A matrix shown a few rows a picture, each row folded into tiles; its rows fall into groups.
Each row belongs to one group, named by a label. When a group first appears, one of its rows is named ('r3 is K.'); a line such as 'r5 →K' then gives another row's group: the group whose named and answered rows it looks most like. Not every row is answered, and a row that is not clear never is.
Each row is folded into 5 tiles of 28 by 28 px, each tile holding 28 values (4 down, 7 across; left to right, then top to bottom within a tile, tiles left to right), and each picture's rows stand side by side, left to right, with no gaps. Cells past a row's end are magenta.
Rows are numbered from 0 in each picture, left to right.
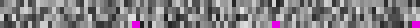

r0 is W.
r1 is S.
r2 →W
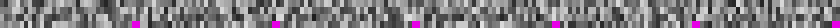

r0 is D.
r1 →S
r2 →W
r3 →W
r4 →S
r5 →S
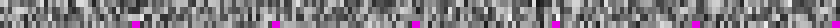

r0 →S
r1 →W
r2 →D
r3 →S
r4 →D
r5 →D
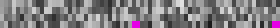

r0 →D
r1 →S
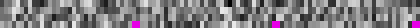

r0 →D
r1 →S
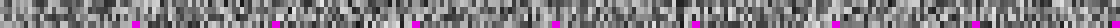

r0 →D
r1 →S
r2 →S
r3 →W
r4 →S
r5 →S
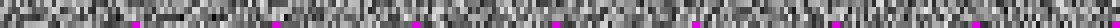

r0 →W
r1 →W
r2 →W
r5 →W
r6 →S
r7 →S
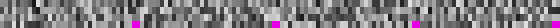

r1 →W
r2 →D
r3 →S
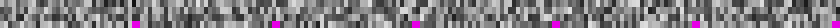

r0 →D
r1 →S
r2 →D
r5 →D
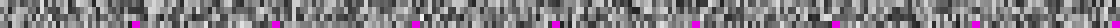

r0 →S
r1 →D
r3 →W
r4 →S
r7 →D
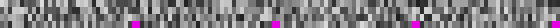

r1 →S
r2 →W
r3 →W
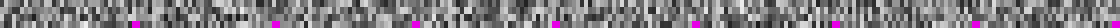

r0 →W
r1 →S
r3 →D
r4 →W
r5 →S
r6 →S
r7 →D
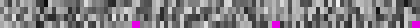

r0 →D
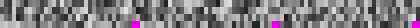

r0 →D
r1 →D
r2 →W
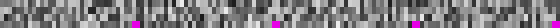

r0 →W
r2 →W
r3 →W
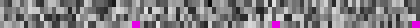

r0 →D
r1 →S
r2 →W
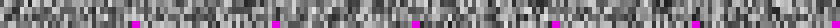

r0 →W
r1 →D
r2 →D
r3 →S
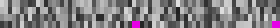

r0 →S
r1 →S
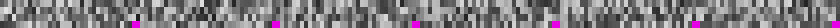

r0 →W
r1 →D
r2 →D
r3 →S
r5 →W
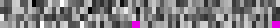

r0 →D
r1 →D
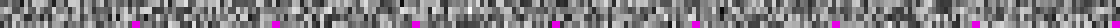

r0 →W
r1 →W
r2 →D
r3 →S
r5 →D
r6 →D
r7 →D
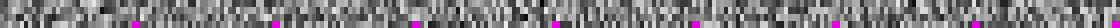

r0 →D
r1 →W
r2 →W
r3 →S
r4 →S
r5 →D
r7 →S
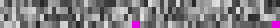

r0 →D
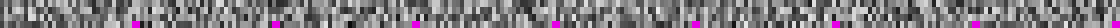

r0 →S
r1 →S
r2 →W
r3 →D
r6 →S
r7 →S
